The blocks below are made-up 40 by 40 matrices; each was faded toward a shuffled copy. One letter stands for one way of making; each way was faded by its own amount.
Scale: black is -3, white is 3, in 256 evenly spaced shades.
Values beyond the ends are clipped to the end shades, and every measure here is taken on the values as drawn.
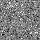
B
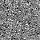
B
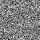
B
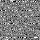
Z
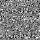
Z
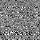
Z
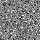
B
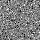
B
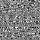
Z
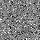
B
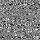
Z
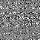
Z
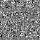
Z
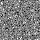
B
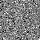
B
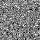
B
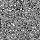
Z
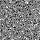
B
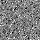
B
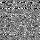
Z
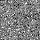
B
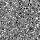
B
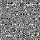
Z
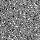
B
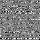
Z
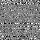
Z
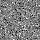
B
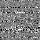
Z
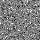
B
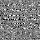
Z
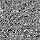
Z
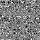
Z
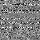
Z
